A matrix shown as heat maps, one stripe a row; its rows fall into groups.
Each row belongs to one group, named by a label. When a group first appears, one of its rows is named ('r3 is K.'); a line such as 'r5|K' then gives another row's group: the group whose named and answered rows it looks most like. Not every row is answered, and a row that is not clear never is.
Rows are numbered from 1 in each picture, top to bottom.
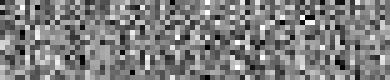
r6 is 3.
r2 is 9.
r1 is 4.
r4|9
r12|3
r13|3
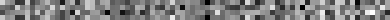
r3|3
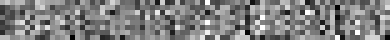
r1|9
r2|3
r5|4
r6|3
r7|4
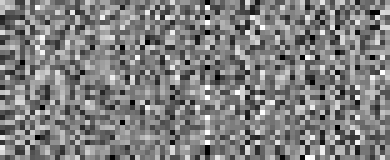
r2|9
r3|3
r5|4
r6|3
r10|9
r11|3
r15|3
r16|9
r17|9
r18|4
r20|4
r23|3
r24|4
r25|9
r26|3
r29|4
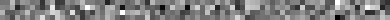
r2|9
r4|3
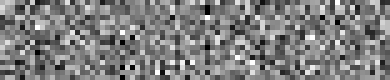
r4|4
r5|3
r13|9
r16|9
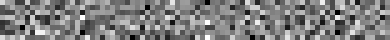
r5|4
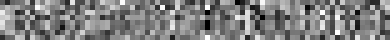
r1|3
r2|9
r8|4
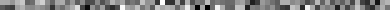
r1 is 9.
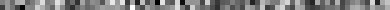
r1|9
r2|9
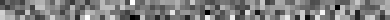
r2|3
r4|9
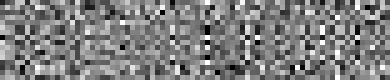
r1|4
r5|3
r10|9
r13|4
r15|9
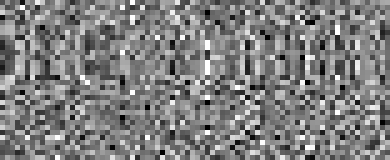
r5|9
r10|4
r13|4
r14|4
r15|4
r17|9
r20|4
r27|4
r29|3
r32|9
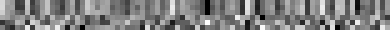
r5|4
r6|3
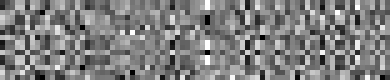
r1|4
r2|4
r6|3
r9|4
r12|4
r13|4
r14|3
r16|9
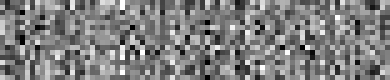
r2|3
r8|9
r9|9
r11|9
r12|9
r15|3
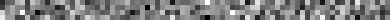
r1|4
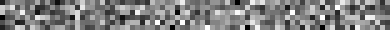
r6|4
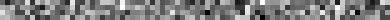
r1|3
